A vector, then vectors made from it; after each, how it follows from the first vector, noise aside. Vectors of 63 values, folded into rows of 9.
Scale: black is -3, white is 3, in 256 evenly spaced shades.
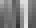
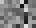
sign-scrambled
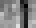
negated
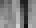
negated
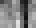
negated
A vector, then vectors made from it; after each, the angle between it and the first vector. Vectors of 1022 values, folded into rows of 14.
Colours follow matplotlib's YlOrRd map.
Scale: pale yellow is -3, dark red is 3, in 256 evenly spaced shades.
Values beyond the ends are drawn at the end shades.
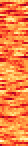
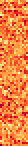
partly aligned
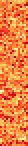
partly aligned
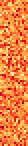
orthogonal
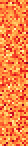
orthogonal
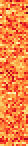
partly opposed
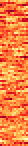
nearly parallel
